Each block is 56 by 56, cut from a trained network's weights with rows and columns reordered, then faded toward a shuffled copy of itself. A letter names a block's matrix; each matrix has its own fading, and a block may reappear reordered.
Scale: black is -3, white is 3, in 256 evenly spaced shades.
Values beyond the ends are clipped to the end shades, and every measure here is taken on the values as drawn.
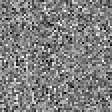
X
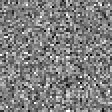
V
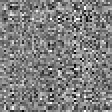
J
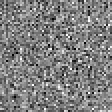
X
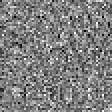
V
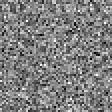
V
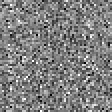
V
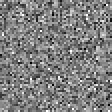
X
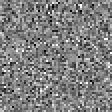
V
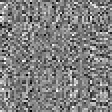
J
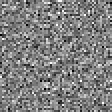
V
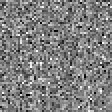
V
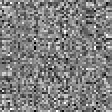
J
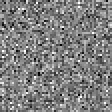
V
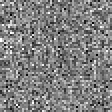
V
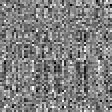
J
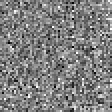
X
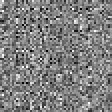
J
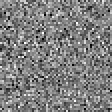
X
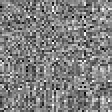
J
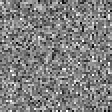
X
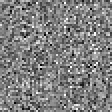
V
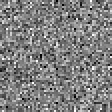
X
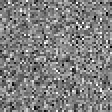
V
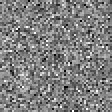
X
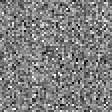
V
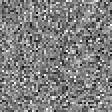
V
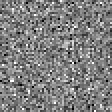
V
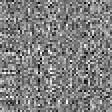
J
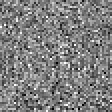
V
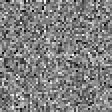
X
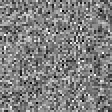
V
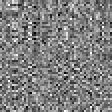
J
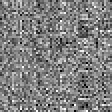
J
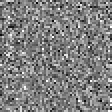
V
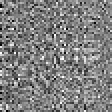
J
